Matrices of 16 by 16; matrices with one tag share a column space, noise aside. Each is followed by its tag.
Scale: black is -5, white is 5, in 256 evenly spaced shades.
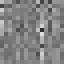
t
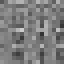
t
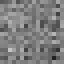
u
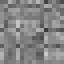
t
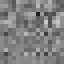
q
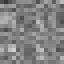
u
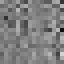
t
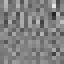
q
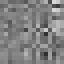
t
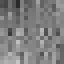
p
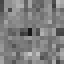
p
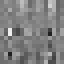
p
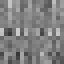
p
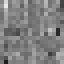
p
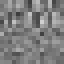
q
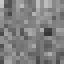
p
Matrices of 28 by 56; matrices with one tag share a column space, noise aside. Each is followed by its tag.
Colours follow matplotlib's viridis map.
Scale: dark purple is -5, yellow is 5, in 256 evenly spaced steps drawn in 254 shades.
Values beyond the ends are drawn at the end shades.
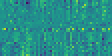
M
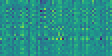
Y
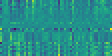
M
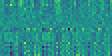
M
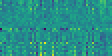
M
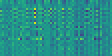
Y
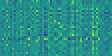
Y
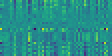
M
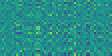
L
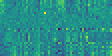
M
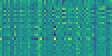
Y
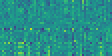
M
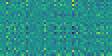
L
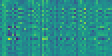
Y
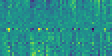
M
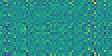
L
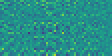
L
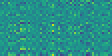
L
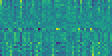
M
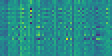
Y
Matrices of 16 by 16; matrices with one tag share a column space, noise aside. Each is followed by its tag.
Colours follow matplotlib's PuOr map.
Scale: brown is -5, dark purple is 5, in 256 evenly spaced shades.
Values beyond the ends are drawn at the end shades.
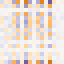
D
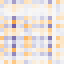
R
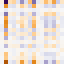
D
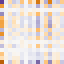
D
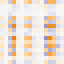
R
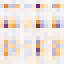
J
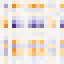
J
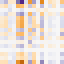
D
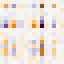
J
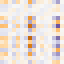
R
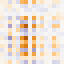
R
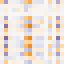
R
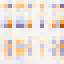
J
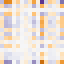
D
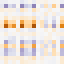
J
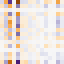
D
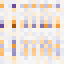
J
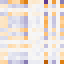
D
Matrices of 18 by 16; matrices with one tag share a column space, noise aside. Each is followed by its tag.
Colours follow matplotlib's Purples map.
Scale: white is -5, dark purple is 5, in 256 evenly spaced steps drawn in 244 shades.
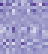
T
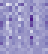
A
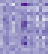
A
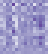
A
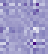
T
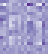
A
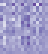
A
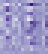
A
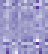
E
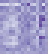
A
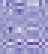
T
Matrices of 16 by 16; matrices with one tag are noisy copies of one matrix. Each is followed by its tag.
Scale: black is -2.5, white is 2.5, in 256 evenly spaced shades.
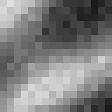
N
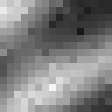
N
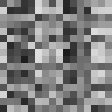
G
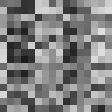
G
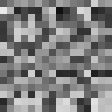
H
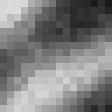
N
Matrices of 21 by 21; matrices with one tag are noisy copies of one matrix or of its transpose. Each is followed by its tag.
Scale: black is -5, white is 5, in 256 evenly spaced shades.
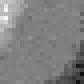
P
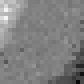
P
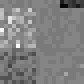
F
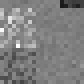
F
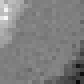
P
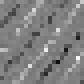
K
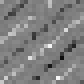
K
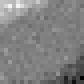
P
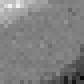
P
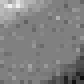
P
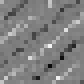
K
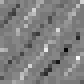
K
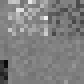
F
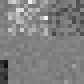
F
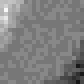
P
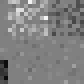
F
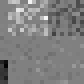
F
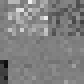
F
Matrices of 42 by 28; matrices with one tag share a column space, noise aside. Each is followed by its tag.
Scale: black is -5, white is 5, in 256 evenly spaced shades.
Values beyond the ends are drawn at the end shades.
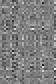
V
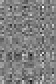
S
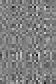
S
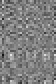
S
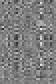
V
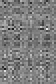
V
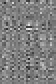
V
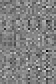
V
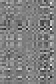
V
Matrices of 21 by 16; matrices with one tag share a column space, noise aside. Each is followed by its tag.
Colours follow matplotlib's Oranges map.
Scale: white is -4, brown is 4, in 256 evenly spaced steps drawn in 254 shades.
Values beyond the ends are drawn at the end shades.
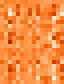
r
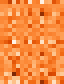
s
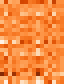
s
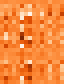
r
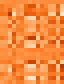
r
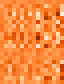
r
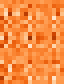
r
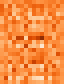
r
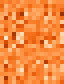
r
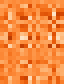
r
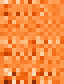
s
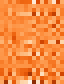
s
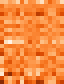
s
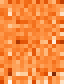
s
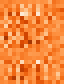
r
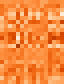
r
